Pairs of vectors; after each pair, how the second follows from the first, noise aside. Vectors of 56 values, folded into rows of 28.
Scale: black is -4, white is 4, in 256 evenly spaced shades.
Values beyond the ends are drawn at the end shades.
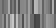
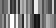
scaled up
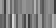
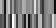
scaled up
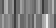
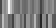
reversed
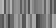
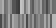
reversed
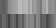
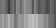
reversed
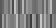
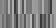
negated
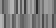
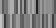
copied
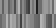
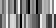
scaled up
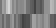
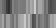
negated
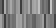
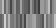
negated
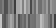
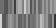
copied
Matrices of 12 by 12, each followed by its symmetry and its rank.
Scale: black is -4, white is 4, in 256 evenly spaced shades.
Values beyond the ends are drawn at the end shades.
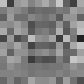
neither, rank two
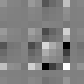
symmetric, rank one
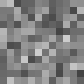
neither, full rank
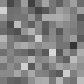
neither, full rank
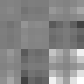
symmetric, rank one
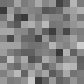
neither, full rank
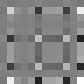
symmetric, rank one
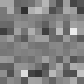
neither, rank two
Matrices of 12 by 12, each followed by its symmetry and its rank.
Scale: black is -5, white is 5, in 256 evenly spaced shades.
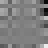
neither, rank one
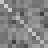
symmetric, full rank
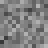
neither, full rank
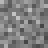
symmetric, full rank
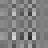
neither, rank one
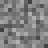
symmetric, full rank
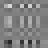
neither, rank one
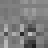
neither, rank two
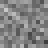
neither, full rank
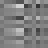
neither, rank one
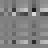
neither, rank one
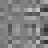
neither, rank two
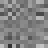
neither, rank two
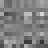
neither, rank two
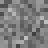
neither, full rank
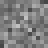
symmetric, full rank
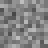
neither, full rank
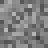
symmetric, full rank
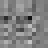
neither, rank two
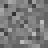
symmetric, full rank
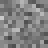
neither, full rank
